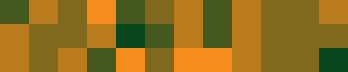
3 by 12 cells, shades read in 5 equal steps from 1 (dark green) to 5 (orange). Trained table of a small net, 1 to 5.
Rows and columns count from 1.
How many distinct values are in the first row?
4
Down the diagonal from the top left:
2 3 4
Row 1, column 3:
3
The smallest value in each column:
2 3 3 2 1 2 4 2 4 3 3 1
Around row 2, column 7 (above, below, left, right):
4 5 2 2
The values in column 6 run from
2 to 3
